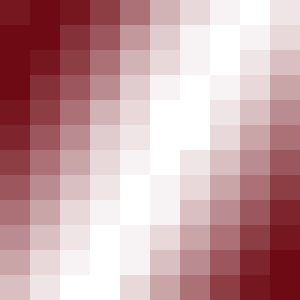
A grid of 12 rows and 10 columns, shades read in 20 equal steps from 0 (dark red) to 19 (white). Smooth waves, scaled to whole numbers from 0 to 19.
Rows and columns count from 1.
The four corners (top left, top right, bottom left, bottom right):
1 17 14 0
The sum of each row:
97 106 110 117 121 124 124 124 123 119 115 110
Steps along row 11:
up up up down down down down down down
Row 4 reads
0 3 6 10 15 18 19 18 16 12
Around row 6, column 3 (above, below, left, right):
8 12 6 15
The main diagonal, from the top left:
1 0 4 10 16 19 17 12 6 1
